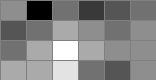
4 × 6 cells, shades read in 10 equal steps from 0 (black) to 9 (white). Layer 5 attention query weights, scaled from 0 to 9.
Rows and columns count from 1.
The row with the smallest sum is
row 1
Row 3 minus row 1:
-1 6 5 4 2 1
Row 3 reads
4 6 9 6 5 5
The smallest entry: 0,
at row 1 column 2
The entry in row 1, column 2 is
0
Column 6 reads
4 5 5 5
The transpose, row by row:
5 3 4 6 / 0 4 6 6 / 4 6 9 8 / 2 5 6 4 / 3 4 5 3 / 4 5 5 5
